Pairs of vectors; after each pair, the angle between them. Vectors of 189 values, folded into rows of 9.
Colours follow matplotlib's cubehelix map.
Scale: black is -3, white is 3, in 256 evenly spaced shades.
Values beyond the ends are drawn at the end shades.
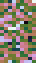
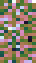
nearly parallel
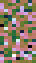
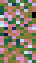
partly opposed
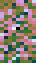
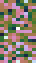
nearly opposite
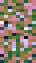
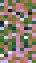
nearly opposite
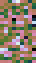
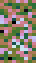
partly aligned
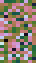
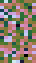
partly opposed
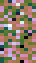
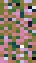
partly opposed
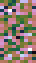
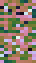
partly opposed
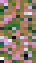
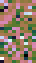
nearly parallel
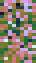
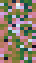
nearly opposite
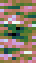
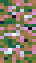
partly opposed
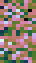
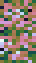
nearly parallel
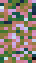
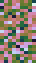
partly opposed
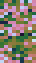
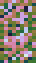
partly opposed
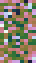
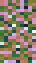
orthogonal
